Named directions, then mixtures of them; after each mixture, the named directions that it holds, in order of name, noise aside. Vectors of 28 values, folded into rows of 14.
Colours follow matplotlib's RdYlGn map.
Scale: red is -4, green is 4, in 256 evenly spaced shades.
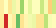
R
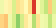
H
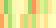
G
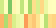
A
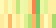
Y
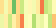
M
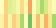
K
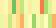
M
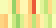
H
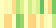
M, R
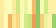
Y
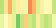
G, H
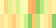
K, Y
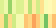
A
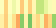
K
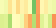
Y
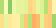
A, K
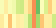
Y
